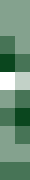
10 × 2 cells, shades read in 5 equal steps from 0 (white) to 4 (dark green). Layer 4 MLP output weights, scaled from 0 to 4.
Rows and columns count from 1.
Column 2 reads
2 2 2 3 1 3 4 3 2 3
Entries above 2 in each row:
0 0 1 2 0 1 2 1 0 2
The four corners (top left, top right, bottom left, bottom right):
2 2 3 3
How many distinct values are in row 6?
2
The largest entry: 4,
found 2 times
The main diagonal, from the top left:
2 2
